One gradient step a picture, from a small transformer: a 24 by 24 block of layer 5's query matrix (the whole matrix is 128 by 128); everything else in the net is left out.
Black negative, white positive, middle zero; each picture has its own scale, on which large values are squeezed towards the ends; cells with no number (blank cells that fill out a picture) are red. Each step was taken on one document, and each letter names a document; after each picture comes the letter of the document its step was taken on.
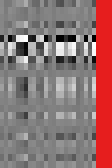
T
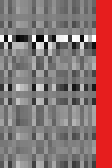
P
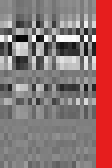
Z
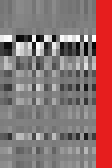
Z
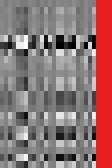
T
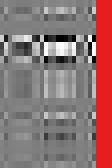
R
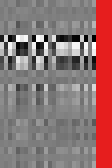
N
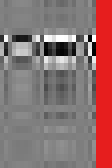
R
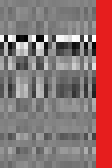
N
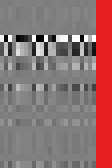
P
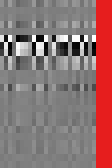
P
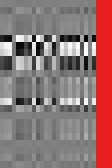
Z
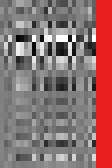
R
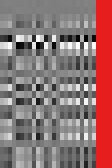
Z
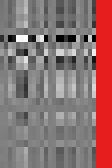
T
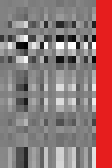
T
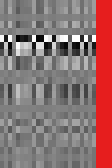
P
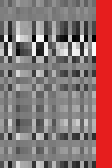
P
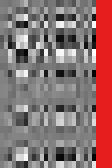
T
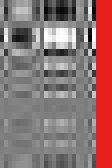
R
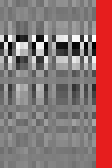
N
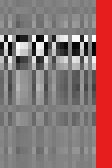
P
